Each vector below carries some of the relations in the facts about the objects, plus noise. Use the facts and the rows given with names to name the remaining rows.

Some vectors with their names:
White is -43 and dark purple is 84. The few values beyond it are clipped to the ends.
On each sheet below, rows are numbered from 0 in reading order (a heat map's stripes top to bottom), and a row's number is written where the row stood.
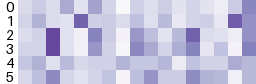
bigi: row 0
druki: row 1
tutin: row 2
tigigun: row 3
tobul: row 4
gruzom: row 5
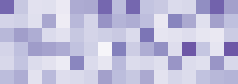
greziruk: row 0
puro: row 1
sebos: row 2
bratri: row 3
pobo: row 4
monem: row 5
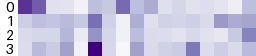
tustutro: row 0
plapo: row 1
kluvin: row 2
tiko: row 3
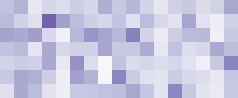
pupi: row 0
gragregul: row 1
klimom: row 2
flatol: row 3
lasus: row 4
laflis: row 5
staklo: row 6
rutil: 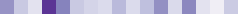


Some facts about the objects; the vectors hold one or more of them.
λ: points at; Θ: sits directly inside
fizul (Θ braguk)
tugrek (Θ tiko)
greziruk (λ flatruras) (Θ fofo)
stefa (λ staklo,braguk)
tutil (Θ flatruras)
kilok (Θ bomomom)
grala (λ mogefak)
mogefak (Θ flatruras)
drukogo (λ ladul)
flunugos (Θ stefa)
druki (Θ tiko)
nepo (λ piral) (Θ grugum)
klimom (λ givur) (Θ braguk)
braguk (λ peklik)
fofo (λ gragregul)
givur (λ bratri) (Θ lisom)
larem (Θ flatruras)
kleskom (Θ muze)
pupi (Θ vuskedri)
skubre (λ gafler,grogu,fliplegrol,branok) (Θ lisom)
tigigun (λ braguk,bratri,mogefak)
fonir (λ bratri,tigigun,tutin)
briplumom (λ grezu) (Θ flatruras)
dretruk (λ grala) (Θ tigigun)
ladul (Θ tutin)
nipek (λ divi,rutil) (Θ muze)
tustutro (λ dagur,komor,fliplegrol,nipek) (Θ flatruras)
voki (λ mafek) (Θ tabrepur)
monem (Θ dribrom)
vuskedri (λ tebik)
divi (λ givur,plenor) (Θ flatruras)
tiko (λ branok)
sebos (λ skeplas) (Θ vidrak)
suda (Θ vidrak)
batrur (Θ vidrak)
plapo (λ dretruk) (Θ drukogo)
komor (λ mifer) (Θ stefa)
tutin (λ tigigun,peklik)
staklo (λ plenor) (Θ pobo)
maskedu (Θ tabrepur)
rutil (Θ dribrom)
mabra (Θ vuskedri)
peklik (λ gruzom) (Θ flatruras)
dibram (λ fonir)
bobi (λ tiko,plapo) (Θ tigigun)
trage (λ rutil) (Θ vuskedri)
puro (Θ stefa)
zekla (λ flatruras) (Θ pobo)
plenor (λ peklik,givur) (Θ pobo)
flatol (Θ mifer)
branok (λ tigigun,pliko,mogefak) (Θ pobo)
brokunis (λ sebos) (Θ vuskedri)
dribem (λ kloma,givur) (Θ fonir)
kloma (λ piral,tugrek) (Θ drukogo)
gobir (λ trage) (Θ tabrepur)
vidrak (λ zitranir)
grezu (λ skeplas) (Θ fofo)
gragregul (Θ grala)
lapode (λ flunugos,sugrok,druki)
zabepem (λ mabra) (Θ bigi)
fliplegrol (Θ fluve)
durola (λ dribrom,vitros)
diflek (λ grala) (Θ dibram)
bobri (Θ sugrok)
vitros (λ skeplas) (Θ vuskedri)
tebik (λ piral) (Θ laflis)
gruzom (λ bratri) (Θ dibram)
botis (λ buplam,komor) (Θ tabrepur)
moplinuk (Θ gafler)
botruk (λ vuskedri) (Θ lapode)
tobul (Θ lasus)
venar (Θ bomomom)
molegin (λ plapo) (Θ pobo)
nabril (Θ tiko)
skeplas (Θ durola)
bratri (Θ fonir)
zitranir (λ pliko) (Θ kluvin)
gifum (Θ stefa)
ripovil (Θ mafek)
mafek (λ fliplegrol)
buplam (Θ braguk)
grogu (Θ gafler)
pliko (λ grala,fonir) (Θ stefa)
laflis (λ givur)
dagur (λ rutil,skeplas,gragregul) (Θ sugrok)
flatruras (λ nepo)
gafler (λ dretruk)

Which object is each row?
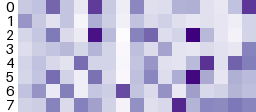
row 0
grala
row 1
fofo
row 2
stefa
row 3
dribrom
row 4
flunugos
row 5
pliko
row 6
nabril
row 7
mogefak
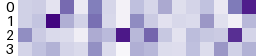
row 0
bomomom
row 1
braguk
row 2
zekla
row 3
dretruk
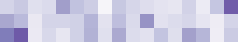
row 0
sugrok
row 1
grezu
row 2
divi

